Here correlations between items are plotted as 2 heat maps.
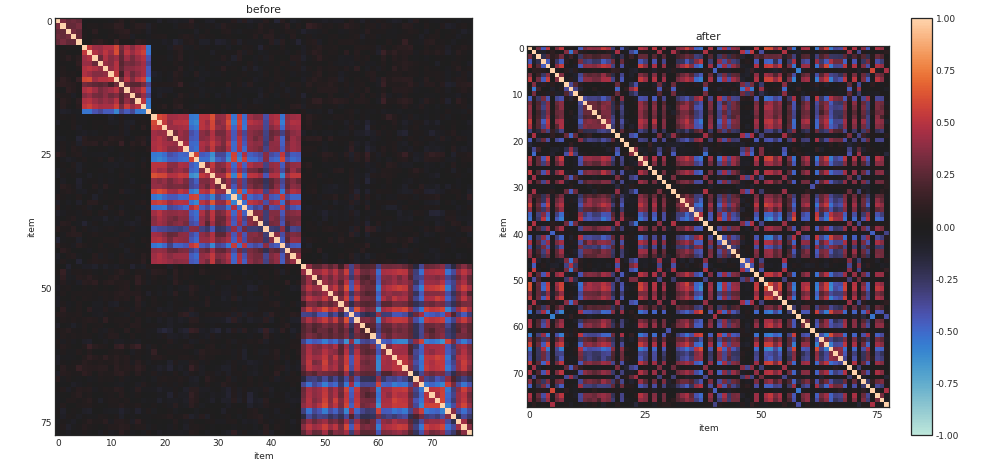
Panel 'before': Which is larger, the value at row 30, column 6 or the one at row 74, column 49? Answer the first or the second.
the first
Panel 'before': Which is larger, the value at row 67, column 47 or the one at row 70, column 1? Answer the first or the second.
the second
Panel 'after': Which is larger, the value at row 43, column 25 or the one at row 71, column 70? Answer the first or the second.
the second
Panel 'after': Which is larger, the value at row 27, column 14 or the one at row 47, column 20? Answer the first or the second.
the first
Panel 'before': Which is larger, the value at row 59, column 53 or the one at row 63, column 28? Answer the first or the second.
the first
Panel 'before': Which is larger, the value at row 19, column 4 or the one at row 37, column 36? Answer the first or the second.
the second
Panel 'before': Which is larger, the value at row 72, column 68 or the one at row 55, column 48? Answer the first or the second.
the second
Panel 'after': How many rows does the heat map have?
78
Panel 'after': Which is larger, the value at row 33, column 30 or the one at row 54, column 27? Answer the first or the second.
the second
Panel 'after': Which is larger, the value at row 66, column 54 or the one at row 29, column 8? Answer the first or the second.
the second
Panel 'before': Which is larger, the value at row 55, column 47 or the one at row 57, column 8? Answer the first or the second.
the second
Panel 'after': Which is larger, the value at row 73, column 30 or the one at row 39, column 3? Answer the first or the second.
the first
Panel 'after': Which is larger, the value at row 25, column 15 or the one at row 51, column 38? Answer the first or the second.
the first
